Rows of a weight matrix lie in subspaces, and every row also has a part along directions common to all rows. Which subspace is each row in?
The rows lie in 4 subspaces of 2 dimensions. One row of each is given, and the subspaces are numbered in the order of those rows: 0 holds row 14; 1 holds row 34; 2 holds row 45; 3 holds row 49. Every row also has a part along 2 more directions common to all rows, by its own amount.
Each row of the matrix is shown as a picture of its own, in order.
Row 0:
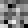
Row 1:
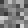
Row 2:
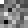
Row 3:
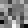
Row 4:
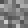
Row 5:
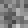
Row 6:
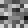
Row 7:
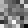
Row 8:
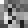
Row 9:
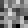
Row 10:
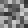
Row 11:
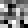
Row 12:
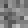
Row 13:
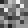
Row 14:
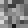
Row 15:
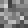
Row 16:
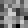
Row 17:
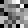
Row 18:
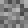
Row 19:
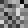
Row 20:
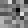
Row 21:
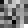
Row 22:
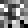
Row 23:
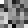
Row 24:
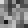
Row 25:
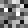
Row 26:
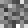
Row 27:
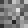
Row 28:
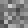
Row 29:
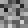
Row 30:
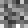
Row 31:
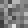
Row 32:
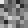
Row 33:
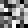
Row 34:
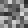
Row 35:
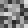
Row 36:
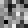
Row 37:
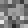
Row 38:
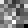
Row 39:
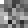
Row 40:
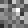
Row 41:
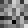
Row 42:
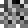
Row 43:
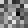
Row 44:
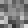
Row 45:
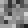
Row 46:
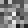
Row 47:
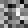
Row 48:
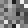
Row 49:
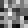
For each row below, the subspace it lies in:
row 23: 0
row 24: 2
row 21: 3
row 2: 2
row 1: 1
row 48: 2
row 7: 0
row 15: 3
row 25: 2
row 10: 1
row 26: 3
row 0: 0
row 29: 2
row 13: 2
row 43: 3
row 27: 1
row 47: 0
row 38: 3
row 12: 3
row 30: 3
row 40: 1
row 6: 1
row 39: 0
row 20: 1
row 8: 0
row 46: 3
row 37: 0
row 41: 1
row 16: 3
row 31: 0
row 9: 3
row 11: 0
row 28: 0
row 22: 2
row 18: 1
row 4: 2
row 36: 2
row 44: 0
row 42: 3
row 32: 2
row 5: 3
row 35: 1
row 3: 0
